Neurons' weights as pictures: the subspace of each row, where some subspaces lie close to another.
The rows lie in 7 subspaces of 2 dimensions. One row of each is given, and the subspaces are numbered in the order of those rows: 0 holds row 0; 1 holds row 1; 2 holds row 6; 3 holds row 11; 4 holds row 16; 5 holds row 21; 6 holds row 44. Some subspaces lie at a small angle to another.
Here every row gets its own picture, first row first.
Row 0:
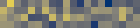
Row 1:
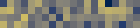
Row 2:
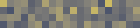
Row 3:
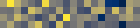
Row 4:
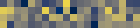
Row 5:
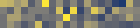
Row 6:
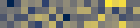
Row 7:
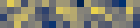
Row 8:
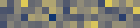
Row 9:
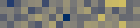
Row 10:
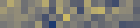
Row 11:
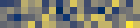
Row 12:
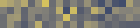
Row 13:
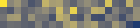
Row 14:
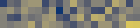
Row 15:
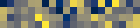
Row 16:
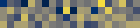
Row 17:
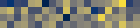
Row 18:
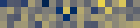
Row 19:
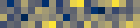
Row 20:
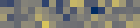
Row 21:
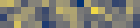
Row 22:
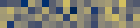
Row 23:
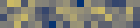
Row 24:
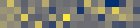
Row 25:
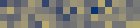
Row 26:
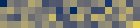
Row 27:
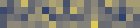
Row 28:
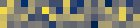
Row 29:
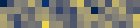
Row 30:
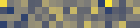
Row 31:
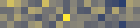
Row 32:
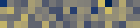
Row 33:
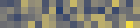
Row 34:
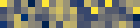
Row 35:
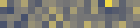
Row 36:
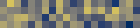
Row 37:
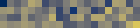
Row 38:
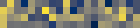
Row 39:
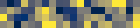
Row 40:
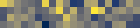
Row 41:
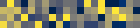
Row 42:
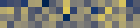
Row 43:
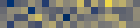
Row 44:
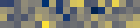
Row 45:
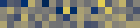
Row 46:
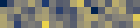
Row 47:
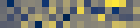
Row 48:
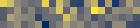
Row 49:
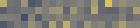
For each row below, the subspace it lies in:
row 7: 5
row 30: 1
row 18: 4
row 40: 6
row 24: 4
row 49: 6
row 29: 5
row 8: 2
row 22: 0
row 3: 2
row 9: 2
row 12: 4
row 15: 6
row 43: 0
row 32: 1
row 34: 5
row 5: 4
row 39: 5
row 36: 3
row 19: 6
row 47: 4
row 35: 1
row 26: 3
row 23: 5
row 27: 0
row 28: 0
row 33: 3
